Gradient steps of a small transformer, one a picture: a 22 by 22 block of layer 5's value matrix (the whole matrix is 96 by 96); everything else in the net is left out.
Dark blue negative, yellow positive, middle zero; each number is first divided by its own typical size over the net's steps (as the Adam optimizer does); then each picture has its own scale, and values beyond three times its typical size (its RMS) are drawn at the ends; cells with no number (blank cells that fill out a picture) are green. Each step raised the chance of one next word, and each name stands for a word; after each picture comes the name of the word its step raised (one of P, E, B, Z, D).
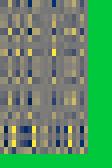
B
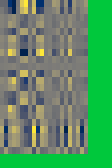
B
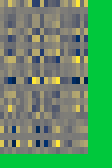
B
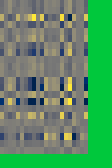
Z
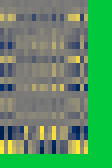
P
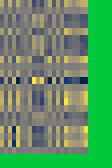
B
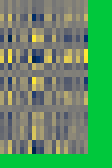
P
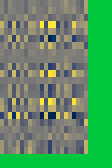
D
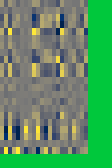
P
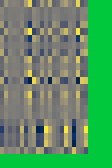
B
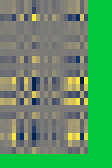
Z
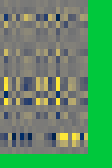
Z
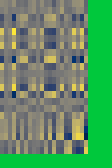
P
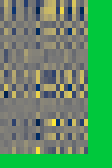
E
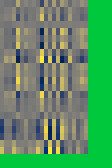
P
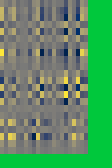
E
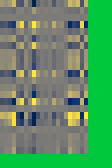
D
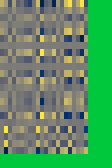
B
